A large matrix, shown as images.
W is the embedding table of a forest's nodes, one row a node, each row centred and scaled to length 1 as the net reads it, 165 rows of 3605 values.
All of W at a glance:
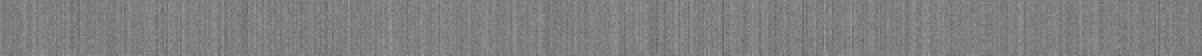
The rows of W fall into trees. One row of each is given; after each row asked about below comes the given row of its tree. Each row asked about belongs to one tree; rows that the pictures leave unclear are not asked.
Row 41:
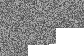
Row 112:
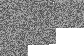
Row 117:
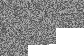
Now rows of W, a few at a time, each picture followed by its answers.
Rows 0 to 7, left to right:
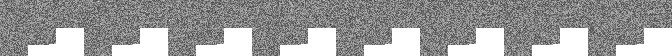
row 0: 41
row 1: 117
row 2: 112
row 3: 41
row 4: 112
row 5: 117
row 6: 117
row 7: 117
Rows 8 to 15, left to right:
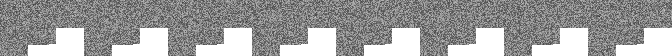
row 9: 112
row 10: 112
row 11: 117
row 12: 41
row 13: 117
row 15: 112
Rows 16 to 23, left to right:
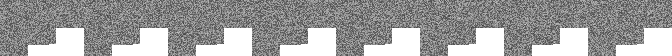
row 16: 41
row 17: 41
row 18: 117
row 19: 112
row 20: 41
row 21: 41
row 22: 117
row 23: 117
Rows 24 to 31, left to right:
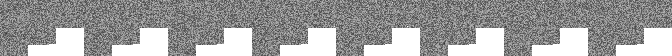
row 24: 117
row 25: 117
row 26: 41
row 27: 117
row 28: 117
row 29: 117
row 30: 112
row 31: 117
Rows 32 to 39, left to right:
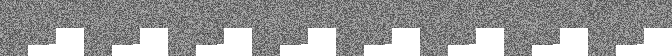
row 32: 117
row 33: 117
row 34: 112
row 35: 117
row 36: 117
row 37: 117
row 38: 112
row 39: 117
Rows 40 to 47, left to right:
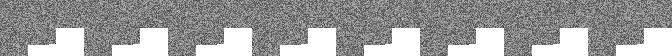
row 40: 117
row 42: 112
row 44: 41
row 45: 112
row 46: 112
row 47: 41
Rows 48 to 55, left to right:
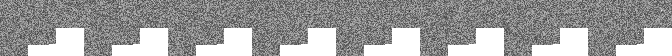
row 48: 112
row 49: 41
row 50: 41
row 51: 117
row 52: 117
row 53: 41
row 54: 117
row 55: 112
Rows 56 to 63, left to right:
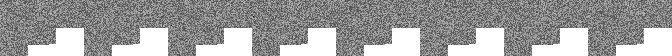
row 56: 41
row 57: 117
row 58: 41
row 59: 41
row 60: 117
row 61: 112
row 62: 41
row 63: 41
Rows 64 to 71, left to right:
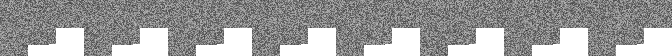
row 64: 112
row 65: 117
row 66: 112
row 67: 117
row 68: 117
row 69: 41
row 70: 112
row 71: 112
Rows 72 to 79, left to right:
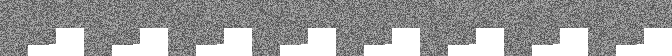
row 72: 112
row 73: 112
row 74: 41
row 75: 41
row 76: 117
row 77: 41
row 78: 41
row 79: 117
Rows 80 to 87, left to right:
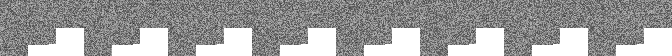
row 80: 41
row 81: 112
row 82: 117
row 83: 117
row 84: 117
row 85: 41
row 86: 112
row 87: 117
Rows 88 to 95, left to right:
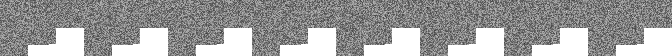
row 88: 112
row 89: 41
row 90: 112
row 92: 41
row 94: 117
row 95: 117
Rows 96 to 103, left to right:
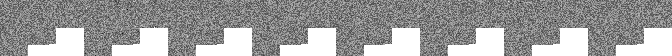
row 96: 117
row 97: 112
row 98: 112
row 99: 41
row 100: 117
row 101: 112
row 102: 112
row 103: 117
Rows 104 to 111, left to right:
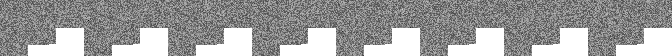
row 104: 117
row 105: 41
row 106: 41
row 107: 41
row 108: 117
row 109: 117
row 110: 117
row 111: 112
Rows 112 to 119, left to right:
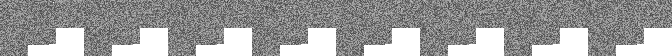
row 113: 117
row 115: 117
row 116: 41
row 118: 41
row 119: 117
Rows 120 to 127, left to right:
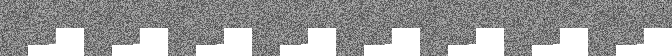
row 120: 41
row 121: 41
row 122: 117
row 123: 41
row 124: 41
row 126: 112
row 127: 41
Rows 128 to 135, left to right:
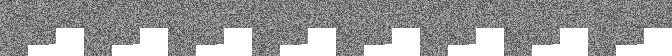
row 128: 41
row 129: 117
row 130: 117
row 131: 117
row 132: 117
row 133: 117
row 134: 117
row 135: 41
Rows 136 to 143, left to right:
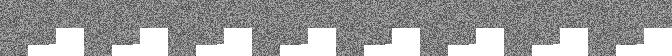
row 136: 112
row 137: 117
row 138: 117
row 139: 117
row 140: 41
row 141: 41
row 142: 117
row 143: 117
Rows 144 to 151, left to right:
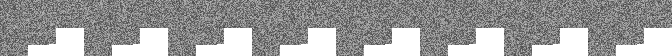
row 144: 117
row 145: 41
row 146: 41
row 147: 117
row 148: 112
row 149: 112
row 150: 41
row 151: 117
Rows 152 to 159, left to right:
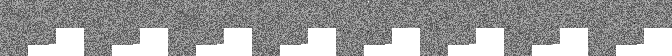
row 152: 41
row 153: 112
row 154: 41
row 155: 41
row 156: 112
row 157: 41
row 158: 117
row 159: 112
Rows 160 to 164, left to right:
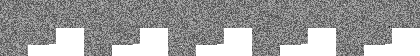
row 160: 117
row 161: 41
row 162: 112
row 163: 41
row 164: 41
